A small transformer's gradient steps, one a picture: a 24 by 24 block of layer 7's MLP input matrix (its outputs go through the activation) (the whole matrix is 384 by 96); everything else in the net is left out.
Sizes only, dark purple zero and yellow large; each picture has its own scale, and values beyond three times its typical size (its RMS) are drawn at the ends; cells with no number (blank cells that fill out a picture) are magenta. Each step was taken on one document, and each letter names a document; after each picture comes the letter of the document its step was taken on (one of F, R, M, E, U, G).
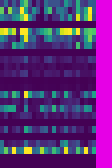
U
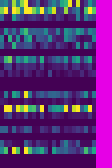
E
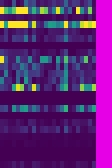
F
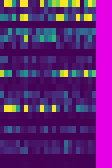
E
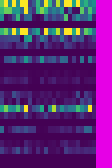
U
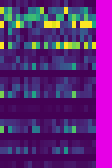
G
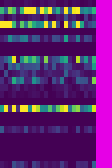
F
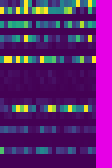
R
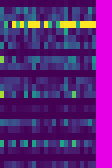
G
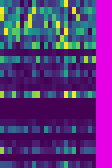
G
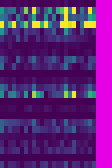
G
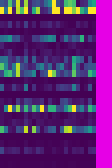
R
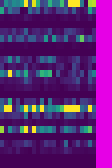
R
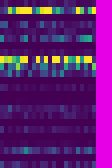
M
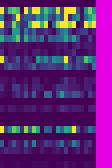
G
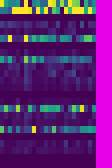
R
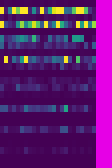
F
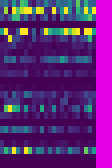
U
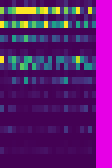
F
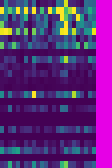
G
